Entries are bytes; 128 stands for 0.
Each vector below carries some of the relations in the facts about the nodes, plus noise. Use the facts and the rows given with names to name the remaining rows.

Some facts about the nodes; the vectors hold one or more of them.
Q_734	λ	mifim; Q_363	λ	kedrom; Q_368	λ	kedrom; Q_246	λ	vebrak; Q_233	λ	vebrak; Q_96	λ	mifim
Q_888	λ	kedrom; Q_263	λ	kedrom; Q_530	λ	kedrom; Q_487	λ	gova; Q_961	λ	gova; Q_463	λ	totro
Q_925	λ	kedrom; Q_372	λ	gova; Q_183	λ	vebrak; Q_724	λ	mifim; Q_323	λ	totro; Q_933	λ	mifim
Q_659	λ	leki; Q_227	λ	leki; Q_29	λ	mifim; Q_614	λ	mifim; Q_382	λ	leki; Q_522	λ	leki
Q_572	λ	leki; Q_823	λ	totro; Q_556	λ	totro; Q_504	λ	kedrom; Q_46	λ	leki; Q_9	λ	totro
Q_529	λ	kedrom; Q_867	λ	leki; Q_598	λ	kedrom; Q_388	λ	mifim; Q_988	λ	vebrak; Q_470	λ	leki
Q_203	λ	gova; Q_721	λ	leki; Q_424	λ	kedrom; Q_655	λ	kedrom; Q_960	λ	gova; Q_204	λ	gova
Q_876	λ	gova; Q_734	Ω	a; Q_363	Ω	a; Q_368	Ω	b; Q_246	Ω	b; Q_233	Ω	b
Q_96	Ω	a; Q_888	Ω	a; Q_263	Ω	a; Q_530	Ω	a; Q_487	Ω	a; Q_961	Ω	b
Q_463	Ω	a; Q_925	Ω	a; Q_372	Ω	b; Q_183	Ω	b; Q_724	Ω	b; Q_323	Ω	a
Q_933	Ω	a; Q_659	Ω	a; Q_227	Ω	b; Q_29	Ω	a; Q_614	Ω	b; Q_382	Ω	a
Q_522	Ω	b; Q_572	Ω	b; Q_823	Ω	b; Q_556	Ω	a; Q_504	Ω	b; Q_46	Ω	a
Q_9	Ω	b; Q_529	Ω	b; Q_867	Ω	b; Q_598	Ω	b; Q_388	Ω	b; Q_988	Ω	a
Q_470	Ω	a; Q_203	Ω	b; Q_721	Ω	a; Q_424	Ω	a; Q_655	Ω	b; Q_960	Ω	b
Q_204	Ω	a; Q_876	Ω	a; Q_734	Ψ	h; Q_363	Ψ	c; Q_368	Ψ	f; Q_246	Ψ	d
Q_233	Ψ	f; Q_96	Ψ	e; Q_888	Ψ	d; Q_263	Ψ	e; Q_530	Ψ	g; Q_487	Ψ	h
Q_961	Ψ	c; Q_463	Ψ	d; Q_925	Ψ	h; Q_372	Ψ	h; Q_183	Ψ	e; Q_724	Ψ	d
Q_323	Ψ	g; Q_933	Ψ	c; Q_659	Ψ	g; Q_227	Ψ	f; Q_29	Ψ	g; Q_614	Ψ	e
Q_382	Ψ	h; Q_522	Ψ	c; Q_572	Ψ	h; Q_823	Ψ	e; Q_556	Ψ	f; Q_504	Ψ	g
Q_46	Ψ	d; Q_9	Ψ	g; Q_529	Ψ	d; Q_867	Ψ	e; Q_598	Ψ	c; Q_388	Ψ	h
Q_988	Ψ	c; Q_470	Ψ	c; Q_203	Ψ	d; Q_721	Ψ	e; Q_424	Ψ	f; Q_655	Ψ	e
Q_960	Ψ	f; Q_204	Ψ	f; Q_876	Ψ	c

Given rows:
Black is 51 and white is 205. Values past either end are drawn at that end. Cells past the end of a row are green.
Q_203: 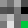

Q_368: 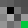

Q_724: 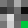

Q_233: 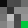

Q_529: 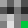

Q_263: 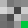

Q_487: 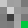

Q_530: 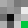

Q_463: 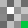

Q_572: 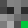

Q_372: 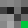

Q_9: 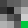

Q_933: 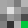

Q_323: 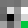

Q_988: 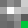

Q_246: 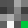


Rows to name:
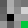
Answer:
Q_659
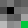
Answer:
Q_504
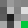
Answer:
Q_29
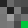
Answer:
Q_227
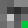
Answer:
Q_614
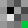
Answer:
Q_598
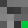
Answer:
Q_867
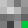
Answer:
Q_876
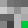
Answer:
Q_424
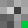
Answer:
Q_96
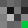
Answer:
Q_960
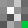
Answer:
Q_46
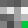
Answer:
Q_556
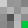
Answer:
Q_925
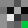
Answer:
Q_961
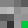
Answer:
Q_204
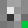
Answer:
Q_382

